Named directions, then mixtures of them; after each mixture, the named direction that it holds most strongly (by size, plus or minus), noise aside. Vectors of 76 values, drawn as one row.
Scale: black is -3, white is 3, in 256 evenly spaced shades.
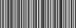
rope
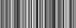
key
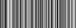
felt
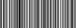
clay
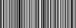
clay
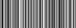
clay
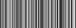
felt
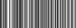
felt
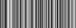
felt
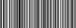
clay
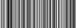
felt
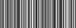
rope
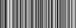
felt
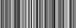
key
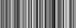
key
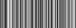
felt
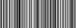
clay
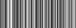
felt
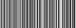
rope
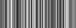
key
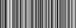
felt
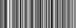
felt
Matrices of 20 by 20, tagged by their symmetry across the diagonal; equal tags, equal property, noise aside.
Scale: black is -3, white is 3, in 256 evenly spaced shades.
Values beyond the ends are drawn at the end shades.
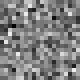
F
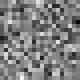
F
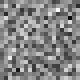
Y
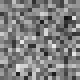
F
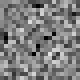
Y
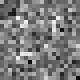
Y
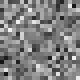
Y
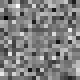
F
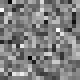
F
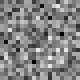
Y
